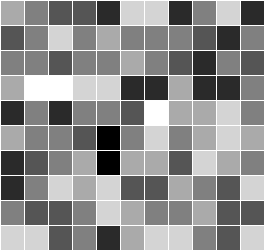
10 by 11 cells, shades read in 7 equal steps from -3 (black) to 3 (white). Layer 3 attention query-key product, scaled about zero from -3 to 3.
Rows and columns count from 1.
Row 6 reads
1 0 0 -1 -3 0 2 0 1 2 1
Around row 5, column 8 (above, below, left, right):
1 0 3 1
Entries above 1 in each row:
3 1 0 4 2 2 1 3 1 5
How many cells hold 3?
3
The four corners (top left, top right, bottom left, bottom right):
1 -2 2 2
